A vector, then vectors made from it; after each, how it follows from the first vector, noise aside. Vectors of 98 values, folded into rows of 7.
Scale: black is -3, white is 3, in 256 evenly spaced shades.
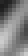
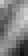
reversed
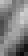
reversed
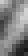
reversed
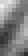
negated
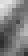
negated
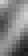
reversed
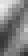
negated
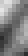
negated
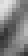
negated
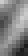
reversed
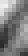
negated
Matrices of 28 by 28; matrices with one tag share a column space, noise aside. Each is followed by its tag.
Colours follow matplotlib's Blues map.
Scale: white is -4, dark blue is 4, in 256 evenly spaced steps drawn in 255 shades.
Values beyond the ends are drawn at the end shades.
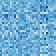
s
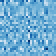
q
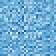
s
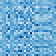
s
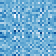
s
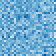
s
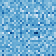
s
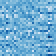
s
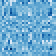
q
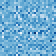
s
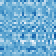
q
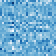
q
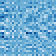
s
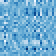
q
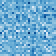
s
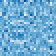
q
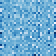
s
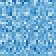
q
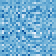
s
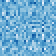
q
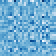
q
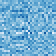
s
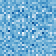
s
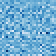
s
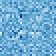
s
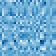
q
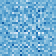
s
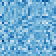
q
